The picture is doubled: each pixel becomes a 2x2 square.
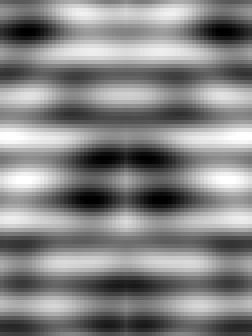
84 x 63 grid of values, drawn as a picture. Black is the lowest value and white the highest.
Stripes running across repeat 8 times from top to bottom. There is no seam. It is mirror symmetric from left to right. The ninth with the lowest average is the centre. No lone cell stands out from its neighbours.
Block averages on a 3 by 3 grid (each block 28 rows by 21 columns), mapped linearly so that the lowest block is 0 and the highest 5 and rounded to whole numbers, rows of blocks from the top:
353 | 505 | 323
